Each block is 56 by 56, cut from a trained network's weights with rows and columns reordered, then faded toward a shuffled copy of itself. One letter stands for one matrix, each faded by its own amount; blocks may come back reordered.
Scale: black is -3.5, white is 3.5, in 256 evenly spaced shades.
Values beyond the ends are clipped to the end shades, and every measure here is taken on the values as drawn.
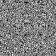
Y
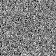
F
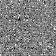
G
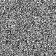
Y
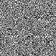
Y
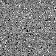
G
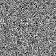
Y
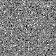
G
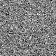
F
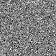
F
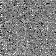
G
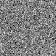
Y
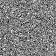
F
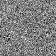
F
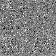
G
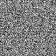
Y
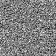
Y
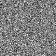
F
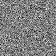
Y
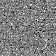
G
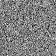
F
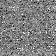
G
